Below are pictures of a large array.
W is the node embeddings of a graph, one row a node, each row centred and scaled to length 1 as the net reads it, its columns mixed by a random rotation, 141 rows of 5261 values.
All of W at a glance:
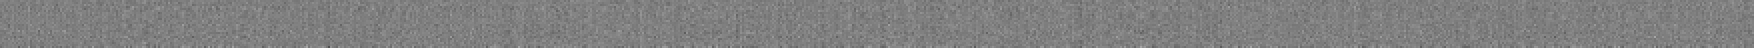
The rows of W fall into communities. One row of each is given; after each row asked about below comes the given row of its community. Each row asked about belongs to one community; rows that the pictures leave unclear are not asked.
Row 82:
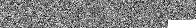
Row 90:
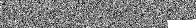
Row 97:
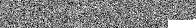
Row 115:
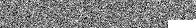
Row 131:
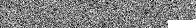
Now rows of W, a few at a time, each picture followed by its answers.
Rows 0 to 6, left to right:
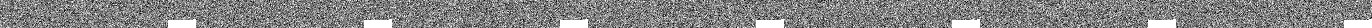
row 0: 82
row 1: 115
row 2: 82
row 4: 90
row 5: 97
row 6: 115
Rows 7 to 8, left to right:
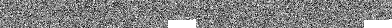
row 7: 82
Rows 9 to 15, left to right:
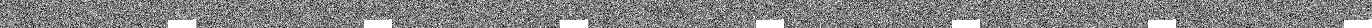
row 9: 131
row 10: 82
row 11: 90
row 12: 82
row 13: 131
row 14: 115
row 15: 131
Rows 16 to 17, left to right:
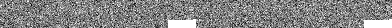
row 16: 97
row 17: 90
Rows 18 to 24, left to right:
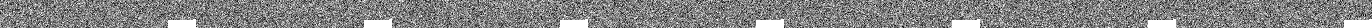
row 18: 82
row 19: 97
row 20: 97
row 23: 90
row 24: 82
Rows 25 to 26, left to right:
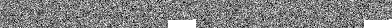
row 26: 97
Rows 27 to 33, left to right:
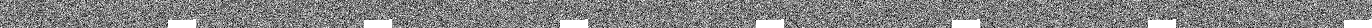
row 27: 97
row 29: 82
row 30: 82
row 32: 115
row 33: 131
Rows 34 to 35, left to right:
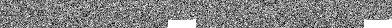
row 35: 97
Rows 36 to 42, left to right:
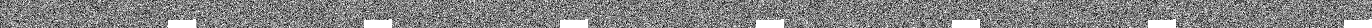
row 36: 131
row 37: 115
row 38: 115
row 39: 82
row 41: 131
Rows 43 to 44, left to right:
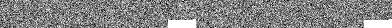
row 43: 131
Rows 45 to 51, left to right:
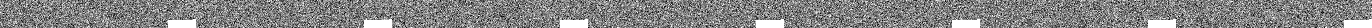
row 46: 82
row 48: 90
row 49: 115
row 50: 82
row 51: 131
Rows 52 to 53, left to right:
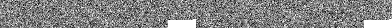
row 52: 131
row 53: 131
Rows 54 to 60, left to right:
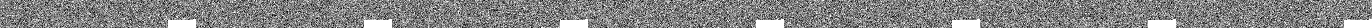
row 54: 82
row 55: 115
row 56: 131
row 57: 90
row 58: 115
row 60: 115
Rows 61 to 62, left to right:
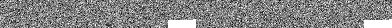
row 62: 90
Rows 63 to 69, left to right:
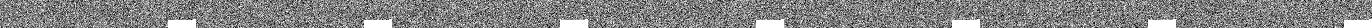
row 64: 131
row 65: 97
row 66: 115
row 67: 82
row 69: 97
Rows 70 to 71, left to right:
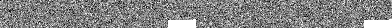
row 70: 82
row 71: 115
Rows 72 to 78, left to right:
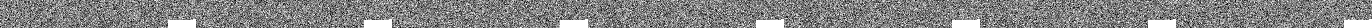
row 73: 131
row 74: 90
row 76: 131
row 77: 131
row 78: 115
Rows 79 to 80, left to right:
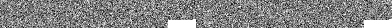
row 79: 90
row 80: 131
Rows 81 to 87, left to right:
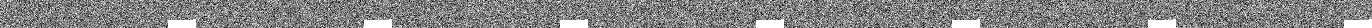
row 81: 97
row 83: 97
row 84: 131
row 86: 97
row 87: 97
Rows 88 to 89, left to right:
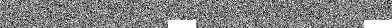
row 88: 115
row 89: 115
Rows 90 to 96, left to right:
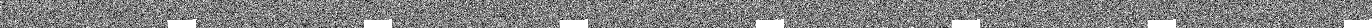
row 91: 97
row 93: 90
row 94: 90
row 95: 90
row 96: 97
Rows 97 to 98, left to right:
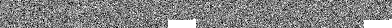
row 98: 90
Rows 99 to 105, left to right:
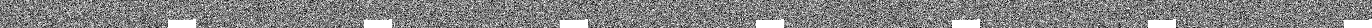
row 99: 97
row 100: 82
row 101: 90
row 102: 90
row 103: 115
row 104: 131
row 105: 90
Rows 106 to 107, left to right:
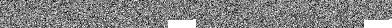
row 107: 97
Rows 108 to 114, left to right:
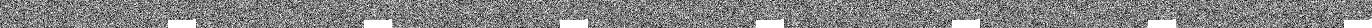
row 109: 131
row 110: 97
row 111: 131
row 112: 131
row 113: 131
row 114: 97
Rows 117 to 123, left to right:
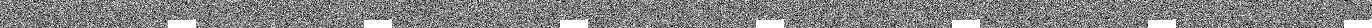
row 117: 90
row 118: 115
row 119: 97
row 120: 82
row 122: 97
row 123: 131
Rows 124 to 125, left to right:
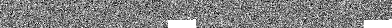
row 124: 82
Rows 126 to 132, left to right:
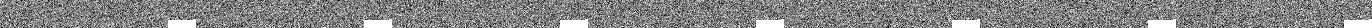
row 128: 82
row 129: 82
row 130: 82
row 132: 97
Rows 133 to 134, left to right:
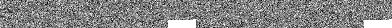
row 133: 82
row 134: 90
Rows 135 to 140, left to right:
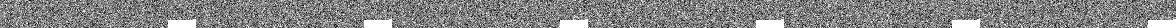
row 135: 82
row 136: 131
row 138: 131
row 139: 131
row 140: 82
